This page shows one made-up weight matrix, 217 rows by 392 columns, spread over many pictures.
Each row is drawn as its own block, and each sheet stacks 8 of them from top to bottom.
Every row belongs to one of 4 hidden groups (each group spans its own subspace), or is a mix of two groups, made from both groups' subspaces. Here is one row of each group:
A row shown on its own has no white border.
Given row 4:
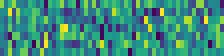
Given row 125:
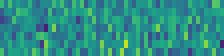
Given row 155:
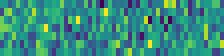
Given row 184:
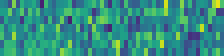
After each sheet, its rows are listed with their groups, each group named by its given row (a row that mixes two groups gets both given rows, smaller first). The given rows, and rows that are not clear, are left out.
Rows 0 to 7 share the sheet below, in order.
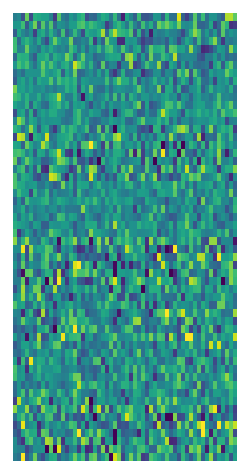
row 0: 184
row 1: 155
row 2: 155
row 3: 155
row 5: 4
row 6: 4 and 155
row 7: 4
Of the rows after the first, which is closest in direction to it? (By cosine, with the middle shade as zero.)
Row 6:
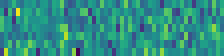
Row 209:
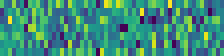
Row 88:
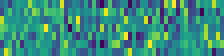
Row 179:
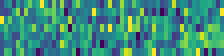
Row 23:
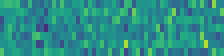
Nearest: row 179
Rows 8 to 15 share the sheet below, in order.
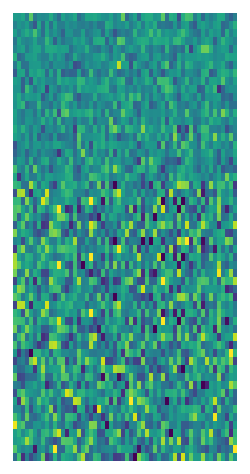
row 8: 184
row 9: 4
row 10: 155
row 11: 155
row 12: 155
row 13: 155
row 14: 125 and 184
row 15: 125
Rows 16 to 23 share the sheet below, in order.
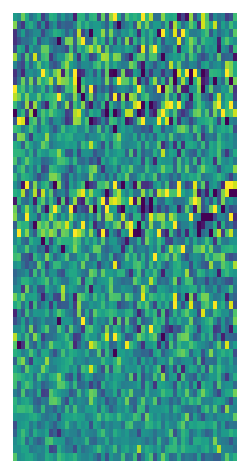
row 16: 155
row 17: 155
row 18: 155
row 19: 184
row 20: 4
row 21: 155
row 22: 155
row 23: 125
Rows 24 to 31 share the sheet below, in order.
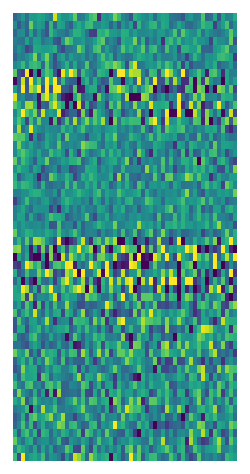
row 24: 125 and 155
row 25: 4
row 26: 125 and 155
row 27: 125
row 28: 4 and 184
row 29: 184
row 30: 4
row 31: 4 and 184
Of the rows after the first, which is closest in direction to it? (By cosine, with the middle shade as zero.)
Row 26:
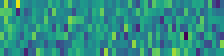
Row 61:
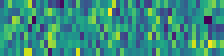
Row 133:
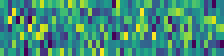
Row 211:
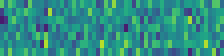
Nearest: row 61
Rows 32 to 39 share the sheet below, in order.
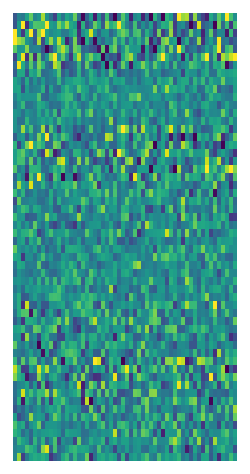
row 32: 4 and 155
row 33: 4
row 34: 4 and 184
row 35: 125
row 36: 4
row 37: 4
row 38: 4
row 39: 4 and 155
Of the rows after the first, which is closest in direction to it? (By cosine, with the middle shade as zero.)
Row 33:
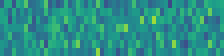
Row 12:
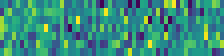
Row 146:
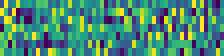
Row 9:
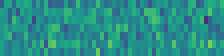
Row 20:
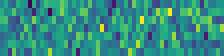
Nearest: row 9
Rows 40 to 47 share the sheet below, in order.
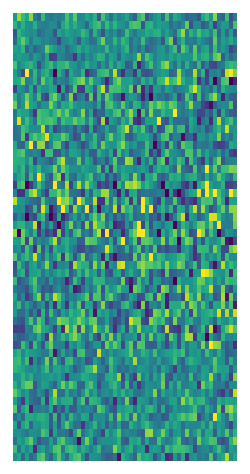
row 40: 125
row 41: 184
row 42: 4
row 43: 184
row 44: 184
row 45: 4 and 125
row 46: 125 and 155
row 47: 125
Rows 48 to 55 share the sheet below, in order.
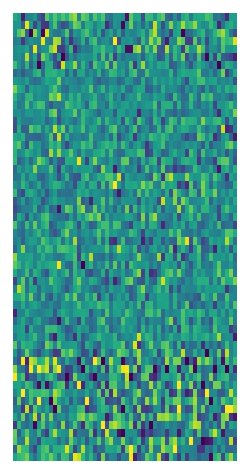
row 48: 4
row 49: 125
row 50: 125
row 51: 155
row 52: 155
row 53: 125
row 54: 4
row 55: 184
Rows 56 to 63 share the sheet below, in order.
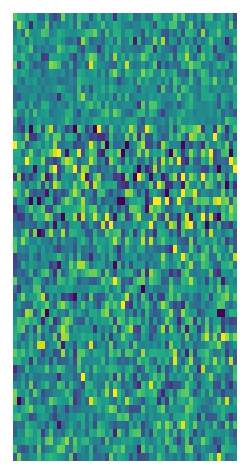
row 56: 155
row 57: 155
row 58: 125
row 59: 4
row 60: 4 and 155
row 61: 4
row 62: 155
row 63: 4 and 184
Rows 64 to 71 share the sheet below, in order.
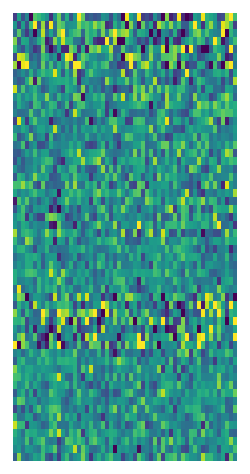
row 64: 184
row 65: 155 and 184
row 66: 4 and 155
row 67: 125
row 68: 184
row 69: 155 and 184
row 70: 155
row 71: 125 and 155
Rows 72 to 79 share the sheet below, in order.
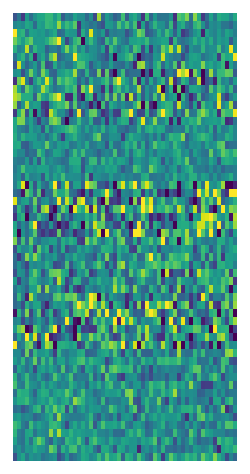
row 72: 125 and 155
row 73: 155
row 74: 4
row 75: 184
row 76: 125 and 184
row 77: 4 and 125
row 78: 184
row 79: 125
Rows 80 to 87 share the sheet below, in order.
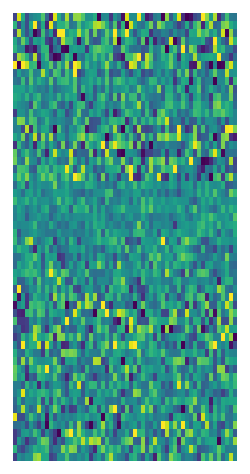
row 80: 125 and 184
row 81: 125 and 155
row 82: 184
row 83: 184
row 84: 184
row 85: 125
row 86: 4
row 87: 4 and 155
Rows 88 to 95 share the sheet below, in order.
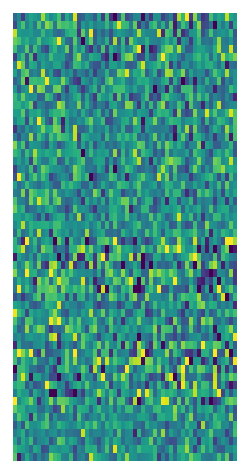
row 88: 155
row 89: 4
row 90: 155
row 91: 4
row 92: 184
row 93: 125
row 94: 125
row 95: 155
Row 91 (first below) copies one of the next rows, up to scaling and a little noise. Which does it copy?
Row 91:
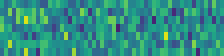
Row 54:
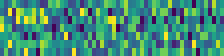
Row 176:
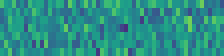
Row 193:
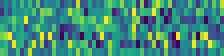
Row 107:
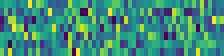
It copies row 54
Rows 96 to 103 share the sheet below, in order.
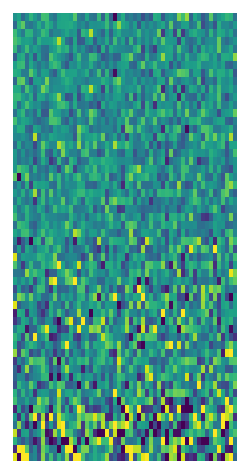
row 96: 155
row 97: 155
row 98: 155 and 184
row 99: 184
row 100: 125
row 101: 125 and 155
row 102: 125
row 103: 184
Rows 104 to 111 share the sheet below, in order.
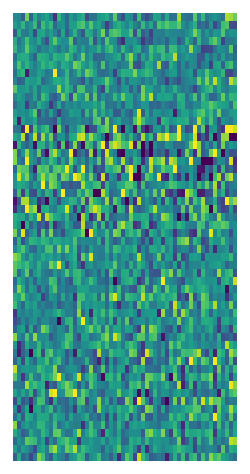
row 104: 184
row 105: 184
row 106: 184
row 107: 4
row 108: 125 and 155
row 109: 155
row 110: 125
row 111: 125
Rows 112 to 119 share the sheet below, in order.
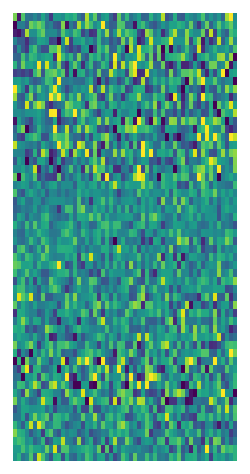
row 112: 125
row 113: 125
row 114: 184
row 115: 155
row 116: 155
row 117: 125
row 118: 4 and 125
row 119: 4
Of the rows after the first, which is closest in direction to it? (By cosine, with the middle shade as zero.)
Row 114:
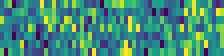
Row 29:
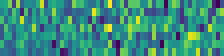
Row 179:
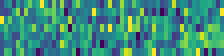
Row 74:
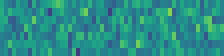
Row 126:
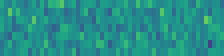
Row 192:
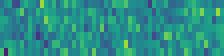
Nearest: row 192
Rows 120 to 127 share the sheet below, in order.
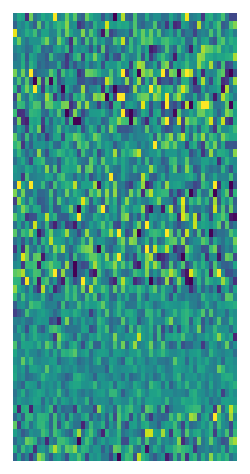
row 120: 155 and 184
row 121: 184
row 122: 4
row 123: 125
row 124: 4
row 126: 4
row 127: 125
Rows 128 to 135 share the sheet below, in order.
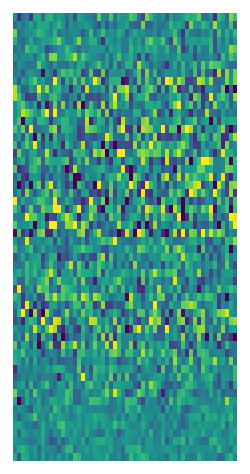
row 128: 125
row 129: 4
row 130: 184
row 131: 125
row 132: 155 and 184
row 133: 4
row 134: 155
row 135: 184
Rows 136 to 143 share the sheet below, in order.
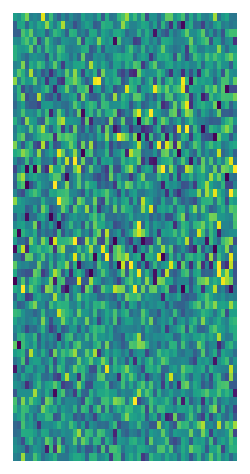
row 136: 4
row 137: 4 and 125
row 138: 4 and 155
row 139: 184
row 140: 125 and 155
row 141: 184
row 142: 125
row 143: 4
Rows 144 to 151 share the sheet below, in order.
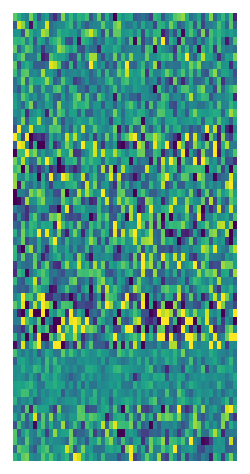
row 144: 155
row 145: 4
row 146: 4 and 125
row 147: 125
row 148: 155 and 184
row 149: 4
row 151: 184
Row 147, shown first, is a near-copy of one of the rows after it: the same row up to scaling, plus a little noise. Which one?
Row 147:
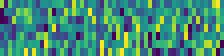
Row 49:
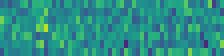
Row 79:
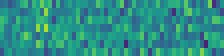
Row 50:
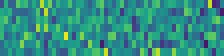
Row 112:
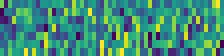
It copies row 112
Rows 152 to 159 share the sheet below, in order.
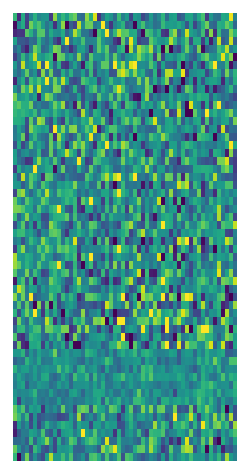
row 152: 125
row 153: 4
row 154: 125
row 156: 155
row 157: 184
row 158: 184
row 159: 4 and 155
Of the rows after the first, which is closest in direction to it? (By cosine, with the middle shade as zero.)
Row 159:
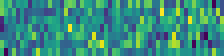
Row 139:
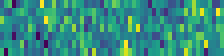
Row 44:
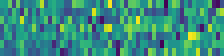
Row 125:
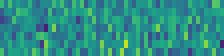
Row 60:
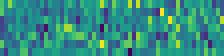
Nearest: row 60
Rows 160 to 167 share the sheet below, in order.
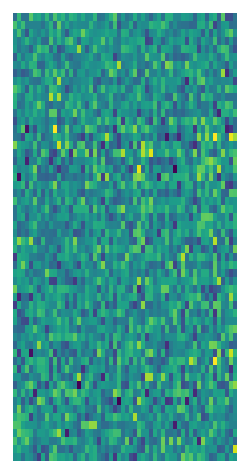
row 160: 125
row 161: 125
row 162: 184
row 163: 184
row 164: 125
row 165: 125
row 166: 125
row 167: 125 and 155
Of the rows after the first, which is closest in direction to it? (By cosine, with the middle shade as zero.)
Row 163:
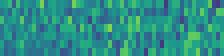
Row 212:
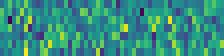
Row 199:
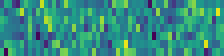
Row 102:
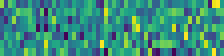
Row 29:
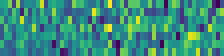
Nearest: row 29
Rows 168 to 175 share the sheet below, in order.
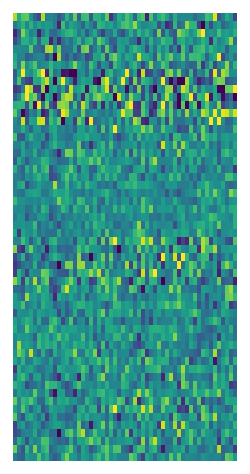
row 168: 4 and 125
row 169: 4
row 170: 155
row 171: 184
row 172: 155
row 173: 184
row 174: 125
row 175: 155
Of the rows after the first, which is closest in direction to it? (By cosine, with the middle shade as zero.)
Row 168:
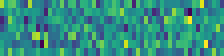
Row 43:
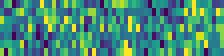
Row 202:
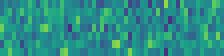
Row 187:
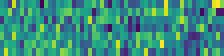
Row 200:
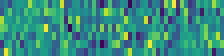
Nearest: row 43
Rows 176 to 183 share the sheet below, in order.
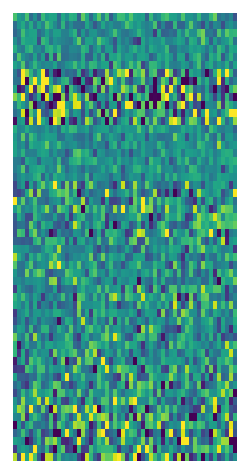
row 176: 4
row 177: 4
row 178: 4
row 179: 155 and 184
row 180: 125
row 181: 155
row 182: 125
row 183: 125
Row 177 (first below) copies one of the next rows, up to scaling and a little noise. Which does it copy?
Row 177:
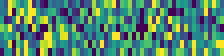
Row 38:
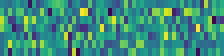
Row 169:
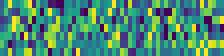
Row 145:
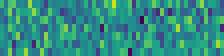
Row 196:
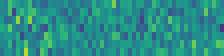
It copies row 196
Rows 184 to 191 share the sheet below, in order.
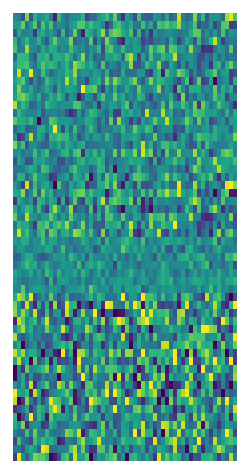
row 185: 125 and 155
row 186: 155 and 184
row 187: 184
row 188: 4
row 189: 125 and 184
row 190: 155
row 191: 155
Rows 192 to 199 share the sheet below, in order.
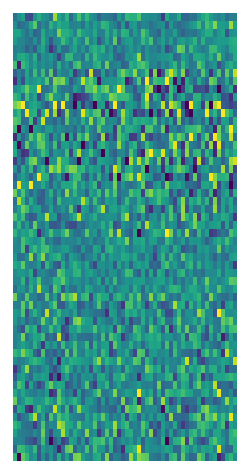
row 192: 184
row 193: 4
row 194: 125
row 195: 125
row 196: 4
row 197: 4
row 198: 125
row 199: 184
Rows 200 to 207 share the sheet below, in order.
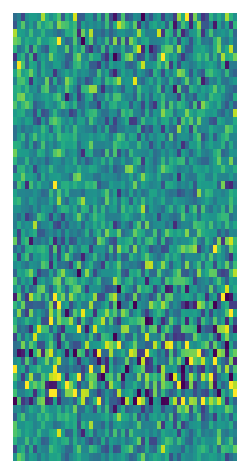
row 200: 155
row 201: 125 and 155
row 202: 155 and 184
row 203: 125 and 184
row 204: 125
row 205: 125
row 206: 125
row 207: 155
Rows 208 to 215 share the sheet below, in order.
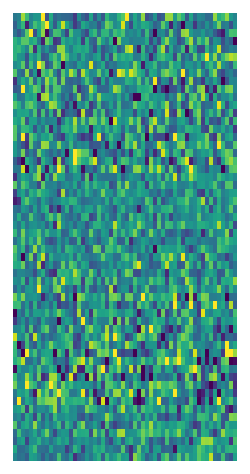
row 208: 4
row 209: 4
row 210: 4
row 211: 4 and 125
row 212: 4
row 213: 155
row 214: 184
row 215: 184
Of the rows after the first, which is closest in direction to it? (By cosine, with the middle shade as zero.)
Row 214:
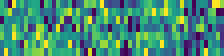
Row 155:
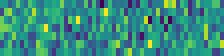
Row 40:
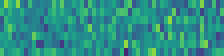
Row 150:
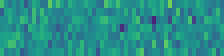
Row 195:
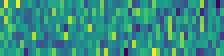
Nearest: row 155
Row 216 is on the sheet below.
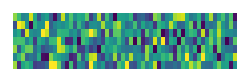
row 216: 155
